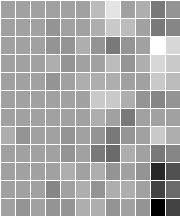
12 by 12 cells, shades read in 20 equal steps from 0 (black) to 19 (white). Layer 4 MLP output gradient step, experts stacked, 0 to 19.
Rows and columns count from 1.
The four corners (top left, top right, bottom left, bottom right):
12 11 12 5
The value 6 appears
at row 10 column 12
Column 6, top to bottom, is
12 12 13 12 13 12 12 12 12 12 13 13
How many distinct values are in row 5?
5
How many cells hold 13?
20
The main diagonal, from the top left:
12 12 12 13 12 12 13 9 13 11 5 5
